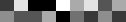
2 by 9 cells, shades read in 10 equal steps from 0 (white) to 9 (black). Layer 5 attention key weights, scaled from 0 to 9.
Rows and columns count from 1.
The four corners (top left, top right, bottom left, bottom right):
7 3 4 7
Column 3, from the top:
9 6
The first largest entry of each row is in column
3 5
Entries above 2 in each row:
6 9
